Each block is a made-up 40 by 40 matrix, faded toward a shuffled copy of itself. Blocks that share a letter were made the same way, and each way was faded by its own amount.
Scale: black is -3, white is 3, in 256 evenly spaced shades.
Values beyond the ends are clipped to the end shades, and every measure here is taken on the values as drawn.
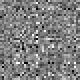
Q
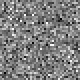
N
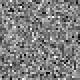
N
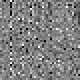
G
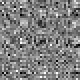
Q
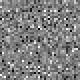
G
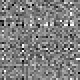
Q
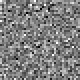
N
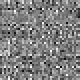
Q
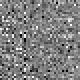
G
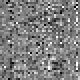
G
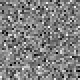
N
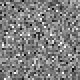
N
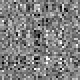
Q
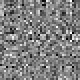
Q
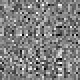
Q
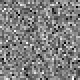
N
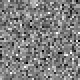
N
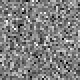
N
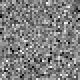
N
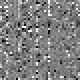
G
